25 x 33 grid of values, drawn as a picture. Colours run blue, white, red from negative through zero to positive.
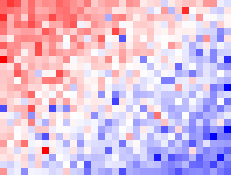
Stripes: none. Slope: up to the top left. Mirror symmetry: none. Ninth with the lowest average: bottom right. Grain: fine.
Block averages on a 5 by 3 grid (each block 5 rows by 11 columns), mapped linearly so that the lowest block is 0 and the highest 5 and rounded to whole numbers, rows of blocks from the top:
5 4 3
4 3 2
4 2 1
2 2 1
2 1 0
